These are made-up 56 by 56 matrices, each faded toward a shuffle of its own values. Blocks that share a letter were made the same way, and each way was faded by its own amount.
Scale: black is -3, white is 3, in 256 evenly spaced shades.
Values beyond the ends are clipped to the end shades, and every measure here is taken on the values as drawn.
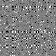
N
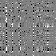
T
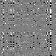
T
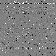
N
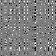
T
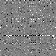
N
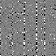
T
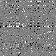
N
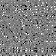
N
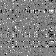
N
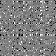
N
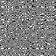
N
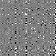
T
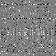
N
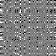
T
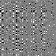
T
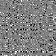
N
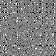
N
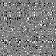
N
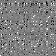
N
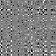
T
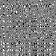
N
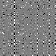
T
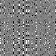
T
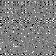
N
